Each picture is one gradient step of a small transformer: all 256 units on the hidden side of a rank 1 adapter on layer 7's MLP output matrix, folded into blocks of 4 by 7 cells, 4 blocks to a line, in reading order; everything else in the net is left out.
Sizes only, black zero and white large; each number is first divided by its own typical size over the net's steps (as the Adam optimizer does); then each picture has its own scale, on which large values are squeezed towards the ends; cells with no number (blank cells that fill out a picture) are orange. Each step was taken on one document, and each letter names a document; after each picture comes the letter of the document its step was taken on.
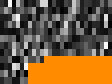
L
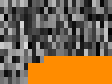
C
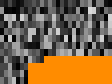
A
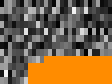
L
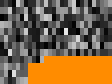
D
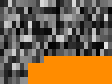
C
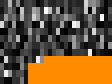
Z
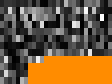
Z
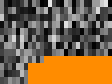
C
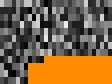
L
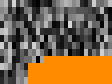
D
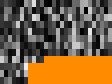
A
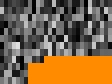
A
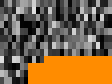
A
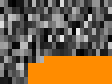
C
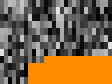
D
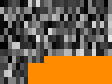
A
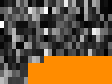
Z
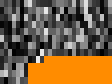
L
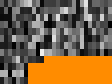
L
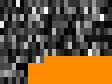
L
